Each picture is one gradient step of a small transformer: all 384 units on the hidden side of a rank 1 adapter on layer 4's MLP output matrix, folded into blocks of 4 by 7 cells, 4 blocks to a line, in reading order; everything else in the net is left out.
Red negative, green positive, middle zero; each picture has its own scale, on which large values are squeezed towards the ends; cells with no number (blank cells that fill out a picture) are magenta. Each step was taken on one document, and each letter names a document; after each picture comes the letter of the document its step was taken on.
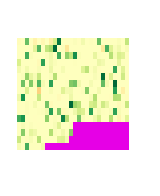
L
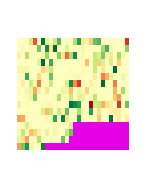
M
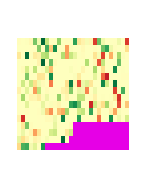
M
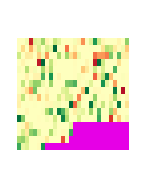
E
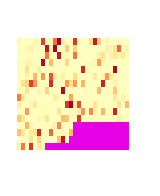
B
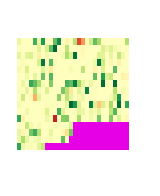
E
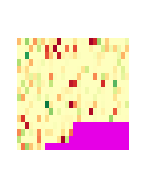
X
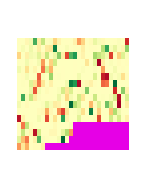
M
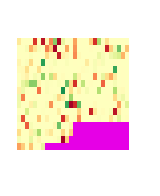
B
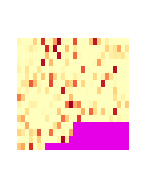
B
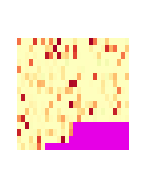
X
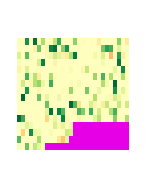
L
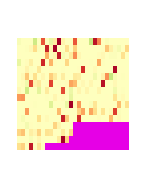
B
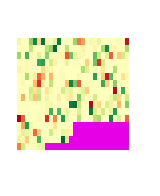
M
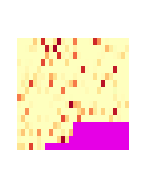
B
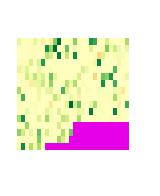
X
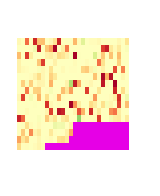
L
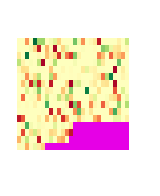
L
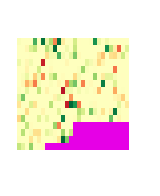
B
